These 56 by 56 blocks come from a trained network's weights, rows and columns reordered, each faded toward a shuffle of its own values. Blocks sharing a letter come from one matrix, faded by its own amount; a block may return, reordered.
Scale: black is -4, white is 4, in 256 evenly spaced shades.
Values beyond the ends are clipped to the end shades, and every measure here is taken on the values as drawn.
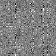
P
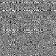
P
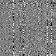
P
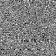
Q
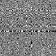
P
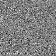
Q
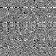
P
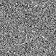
Q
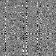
P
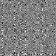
P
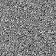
Q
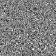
Q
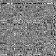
P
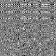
P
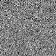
Q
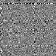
P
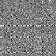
P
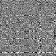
P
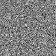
Q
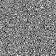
Q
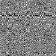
P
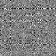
P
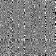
P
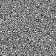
Q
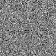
Q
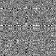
P
